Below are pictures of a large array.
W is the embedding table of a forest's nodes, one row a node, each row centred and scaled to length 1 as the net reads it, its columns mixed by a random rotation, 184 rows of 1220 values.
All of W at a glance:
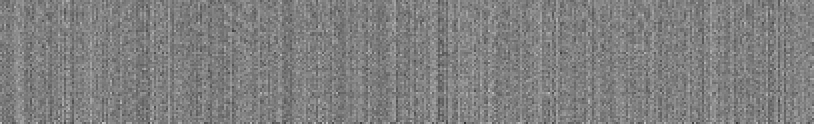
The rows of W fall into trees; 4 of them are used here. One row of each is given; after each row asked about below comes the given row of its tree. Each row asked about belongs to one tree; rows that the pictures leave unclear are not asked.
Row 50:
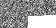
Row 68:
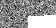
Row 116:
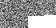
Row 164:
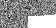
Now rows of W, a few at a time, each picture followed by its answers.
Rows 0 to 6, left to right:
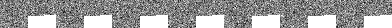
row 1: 68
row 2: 164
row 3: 164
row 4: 68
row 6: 164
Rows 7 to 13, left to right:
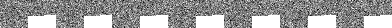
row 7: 116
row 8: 68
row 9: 164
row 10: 116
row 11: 116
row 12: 50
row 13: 116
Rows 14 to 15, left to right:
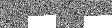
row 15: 50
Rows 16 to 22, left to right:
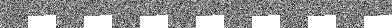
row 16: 116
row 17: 164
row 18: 50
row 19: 50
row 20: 116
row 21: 116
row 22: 50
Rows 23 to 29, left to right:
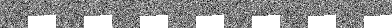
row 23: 50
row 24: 50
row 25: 116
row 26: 68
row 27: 50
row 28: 68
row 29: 68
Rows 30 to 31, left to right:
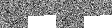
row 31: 116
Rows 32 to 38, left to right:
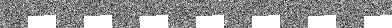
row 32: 68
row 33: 164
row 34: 116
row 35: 116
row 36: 164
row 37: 164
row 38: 116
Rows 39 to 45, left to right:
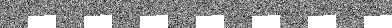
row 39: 164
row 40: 68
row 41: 164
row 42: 164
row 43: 116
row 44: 68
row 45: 116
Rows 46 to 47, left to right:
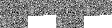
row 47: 68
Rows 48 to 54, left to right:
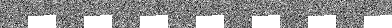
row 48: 50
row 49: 116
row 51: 50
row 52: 116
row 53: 116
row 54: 164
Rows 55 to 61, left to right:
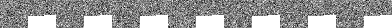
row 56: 50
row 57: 68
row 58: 164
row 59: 50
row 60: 50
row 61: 50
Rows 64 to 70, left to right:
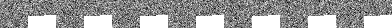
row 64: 50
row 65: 68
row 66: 116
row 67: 68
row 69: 68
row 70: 116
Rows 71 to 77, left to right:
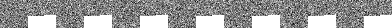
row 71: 116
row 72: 68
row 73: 50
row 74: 116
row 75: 116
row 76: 68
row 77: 116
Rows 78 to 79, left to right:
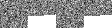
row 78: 164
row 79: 164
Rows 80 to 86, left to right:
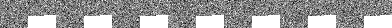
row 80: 164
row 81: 68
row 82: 116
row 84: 164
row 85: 50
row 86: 68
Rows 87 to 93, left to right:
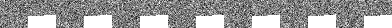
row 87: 164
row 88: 50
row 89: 116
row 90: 116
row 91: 68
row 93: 50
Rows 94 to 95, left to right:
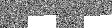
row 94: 164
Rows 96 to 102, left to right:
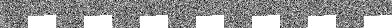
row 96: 68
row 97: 68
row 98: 116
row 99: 164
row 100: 68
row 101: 164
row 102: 50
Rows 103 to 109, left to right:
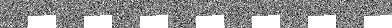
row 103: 50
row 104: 116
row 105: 164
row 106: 68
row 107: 116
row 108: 68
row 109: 164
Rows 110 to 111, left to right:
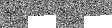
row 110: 68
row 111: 68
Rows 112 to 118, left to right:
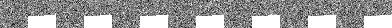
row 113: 50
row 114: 164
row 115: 68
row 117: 50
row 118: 68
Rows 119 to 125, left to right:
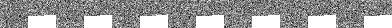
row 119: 116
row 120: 50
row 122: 50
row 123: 164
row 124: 68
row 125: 50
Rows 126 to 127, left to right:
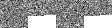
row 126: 116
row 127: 50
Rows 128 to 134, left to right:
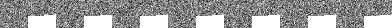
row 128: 68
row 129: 50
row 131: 68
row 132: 50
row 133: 68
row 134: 68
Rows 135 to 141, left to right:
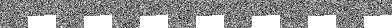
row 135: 116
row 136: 68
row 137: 68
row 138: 50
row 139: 50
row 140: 50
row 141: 116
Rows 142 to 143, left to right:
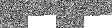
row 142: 50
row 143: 164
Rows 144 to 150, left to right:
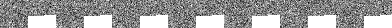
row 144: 50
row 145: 116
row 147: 68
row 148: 68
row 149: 164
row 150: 68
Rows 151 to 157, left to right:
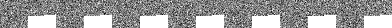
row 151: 164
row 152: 68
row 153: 68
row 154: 68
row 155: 68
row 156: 116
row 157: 68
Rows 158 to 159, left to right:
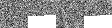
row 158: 116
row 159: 50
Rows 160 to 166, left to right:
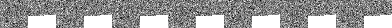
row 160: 68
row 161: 164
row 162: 164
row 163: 116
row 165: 68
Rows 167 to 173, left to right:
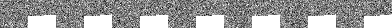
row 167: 50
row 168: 68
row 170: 116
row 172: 68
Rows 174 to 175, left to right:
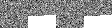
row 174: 164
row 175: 164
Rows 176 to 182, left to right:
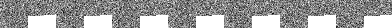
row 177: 68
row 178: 116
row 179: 116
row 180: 68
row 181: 68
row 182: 164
